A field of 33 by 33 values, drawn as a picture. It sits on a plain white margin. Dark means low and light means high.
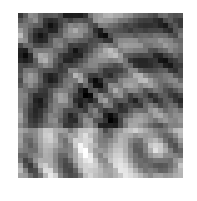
A horizontal seam about 70% of the way down splits the table, and the bottom part is higher. Rings spread out from the bottom right. The values follow a bell shape. The bottom middle is the ninth with the highest average.
